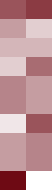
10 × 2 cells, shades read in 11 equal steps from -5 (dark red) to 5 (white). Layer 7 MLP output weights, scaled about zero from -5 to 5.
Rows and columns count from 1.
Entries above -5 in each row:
2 2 2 2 2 2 2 2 2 1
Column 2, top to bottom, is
-3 3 2 -1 1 1 -2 0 0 5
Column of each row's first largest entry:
1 2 1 1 2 2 1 1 1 2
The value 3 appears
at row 2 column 2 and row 4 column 1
